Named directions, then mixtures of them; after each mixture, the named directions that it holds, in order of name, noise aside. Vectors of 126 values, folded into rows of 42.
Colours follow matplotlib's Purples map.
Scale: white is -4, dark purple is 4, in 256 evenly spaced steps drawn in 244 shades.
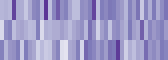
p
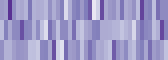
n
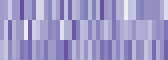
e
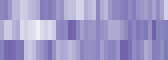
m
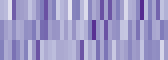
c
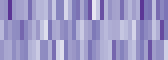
n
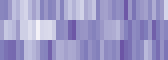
m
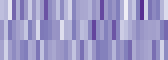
c, e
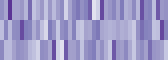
n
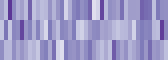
n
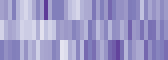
m, p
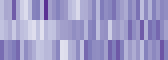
m, p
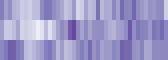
m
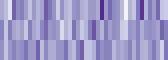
c, e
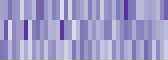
e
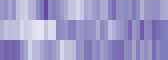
m, p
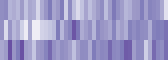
e, m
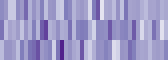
n, p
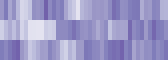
m, p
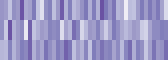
e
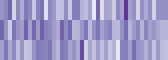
e, p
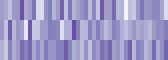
e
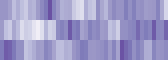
m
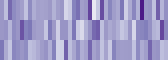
c, n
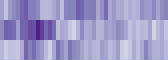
m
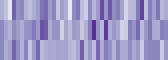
c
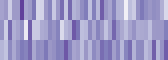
e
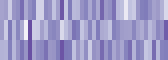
e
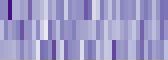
c, n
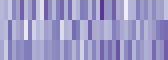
e, p
